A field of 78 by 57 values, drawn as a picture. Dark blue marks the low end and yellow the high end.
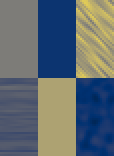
It is made of 2 by 3 panels. Panel 1,1: middling, flat. Panel 1,2: very low, flat. Panel 1,3: high, slanting down to the right. Panel 2,1: low, streaked across, faint in contrast. Panel 2,2: high, flat. Panel 2,3: very low, blotchy, faint in contrast.
